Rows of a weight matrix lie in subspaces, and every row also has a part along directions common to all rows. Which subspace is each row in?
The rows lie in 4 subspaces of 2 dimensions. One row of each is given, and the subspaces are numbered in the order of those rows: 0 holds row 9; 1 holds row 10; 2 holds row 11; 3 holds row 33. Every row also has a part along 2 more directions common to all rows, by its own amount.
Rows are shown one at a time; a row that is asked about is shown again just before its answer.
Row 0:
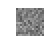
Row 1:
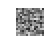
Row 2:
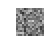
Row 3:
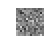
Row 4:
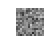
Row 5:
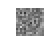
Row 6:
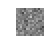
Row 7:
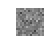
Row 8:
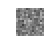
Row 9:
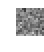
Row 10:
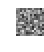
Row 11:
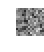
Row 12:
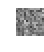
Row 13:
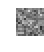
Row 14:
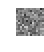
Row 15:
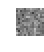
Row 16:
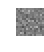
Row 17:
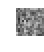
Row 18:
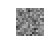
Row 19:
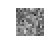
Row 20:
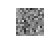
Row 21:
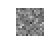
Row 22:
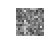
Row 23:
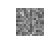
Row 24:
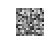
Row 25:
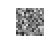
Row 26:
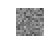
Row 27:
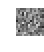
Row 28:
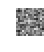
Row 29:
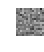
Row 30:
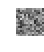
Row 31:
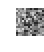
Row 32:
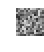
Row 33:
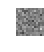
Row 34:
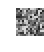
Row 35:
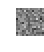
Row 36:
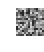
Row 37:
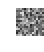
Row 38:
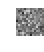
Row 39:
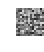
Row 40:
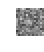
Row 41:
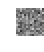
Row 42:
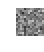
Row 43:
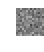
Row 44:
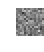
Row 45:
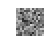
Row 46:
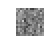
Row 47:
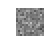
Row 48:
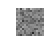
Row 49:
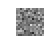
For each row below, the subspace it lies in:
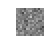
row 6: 3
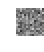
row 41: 1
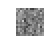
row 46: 2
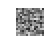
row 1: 1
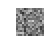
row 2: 3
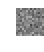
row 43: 0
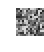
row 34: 2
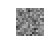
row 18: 0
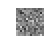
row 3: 3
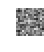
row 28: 1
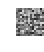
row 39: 1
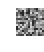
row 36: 0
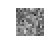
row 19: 2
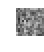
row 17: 2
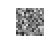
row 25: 3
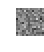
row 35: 1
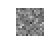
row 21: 1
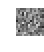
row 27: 3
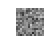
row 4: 0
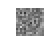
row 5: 3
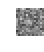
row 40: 1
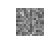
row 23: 0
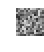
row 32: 2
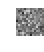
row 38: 3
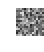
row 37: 0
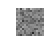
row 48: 0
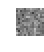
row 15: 2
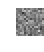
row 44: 3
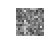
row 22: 2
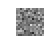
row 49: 0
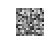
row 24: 1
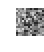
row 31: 2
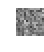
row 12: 2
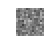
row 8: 1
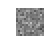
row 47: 3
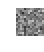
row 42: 3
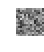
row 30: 1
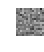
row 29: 1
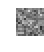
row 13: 3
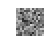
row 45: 0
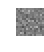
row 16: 3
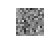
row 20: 2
